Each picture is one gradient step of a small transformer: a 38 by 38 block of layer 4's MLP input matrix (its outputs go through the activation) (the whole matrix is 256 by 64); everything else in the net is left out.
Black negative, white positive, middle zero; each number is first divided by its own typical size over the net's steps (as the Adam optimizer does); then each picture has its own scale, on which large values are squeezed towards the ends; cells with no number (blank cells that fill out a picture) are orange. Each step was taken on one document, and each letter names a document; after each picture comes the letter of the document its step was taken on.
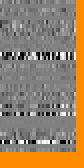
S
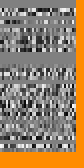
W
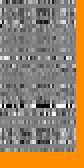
S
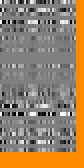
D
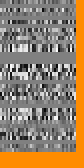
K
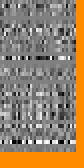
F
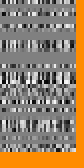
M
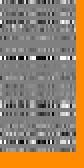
S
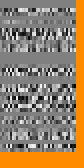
K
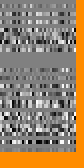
F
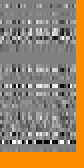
F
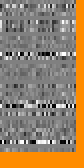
S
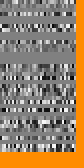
M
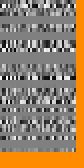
M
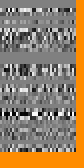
K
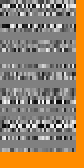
M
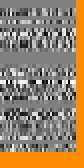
K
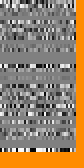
D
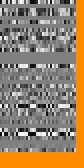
D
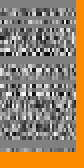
W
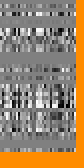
F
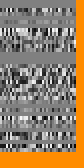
K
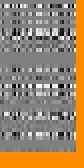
F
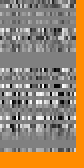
F
